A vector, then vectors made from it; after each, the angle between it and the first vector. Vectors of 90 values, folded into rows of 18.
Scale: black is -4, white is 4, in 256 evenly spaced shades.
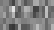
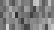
partly aligned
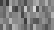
orthogonal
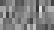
orthogonal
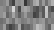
nearly parallel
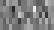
partly opposed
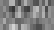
nearly opposite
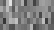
orthogonal
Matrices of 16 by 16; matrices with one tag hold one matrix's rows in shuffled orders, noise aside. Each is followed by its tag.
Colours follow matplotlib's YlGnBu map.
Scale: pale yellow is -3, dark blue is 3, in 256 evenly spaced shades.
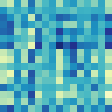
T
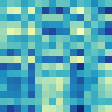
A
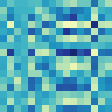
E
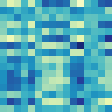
A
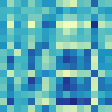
E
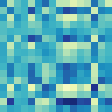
E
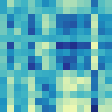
E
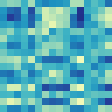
A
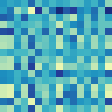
T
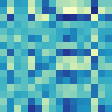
E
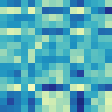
A
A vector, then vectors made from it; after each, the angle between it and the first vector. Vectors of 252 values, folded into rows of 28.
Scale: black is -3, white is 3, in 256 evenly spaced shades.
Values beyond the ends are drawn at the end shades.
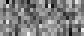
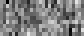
nearly parallel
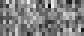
nearly opposite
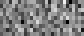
partly opposed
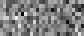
orthogonal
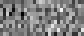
orthogonal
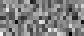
orthogonal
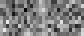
partly aligned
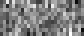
nearly opposite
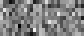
orthogonal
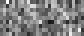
nearly opposite
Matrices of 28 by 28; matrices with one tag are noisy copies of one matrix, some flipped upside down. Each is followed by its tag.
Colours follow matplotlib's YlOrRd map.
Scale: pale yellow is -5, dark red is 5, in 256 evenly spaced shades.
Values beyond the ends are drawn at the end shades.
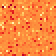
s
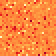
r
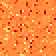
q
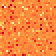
s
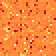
q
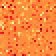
s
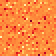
r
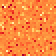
s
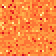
s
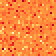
s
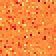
r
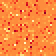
q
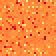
r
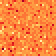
s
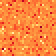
s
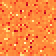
q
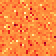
q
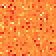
s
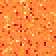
q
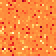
s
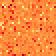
s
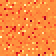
r
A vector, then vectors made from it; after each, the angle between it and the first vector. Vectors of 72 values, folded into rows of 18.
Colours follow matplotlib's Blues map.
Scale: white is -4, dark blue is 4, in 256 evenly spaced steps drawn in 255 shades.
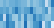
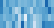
partly opposed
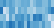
orthogonal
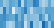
partly opposed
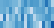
nearly opposite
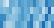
partly opposed
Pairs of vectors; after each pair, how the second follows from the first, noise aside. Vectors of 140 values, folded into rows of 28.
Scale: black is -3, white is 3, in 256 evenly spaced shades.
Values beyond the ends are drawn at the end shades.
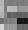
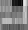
wrapped around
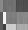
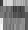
wrapped around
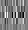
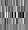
copied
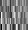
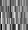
copied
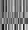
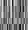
wrapped around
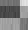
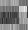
wrapped around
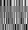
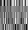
copied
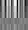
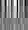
copied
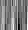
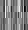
wrapped around
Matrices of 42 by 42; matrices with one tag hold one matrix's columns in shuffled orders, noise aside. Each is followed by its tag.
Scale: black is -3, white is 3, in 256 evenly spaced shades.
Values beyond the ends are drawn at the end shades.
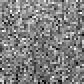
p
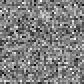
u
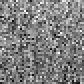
p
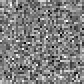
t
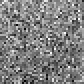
p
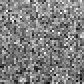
p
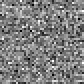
u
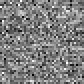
u
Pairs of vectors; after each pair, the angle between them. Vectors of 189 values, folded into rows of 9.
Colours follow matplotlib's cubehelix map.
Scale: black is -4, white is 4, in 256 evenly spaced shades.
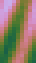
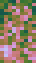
partly opposed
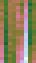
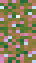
orthogonal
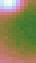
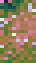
partly opposed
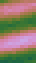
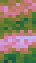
nearly parallel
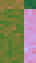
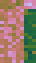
nearly opposite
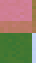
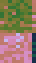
nearly opposite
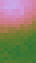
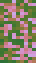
orthogonal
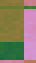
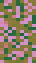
orthogonal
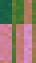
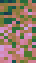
partly aligned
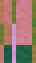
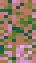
partly opposed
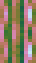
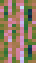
nearly opposite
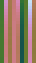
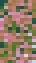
orthogonal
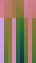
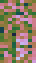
partly opposed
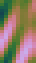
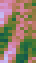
nearly opposite
